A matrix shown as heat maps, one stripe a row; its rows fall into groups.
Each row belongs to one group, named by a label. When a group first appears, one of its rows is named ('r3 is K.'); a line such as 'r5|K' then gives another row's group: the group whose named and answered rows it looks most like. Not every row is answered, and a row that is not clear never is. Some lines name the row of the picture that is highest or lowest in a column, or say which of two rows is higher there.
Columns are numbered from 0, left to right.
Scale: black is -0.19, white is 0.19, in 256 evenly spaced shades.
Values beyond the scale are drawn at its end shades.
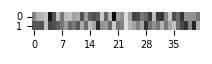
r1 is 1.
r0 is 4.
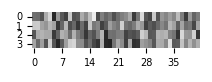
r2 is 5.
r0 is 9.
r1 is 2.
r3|5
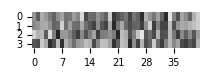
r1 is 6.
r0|6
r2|2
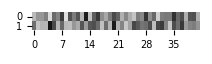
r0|2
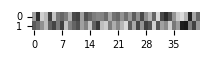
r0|6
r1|1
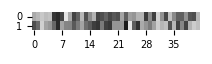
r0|2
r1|5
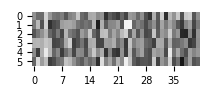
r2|1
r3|2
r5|4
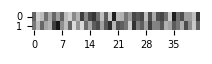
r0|4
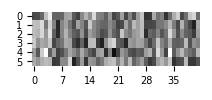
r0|9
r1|2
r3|2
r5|2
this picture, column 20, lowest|4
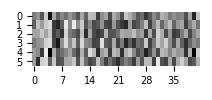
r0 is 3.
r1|5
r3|5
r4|3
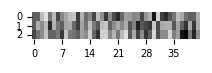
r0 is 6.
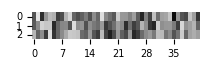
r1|5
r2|5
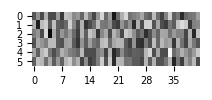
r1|6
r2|3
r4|6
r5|4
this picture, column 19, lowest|2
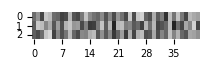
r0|9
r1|4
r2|9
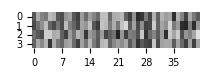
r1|1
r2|9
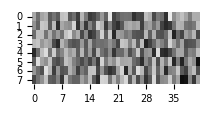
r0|6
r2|4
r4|6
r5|4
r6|9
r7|1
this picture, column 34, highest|0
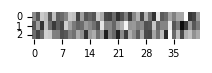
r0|6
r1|1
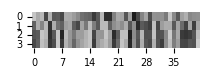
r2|1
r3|1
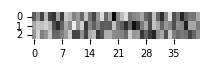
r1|5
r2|2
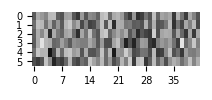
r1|4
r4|4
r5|9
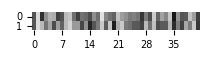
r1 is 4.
